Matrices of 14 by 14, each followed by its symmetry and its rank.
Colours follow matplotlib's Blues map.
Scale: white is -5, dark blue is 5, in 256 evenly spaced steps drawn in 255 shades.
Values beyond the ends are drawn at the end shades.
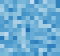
neither, full rank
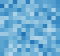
neither, full rank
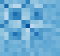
symmetric, rank three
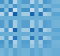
symmetric, rank one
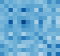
symmetric, rank three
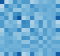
symmetric, rank three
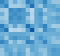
symmetric, rank two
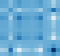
symmetric, rank one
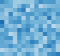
neither, full rank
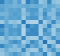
symmetric, rank two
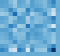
symmetric, rank two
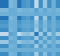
symmetric, rank one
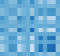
symmetric, rank one
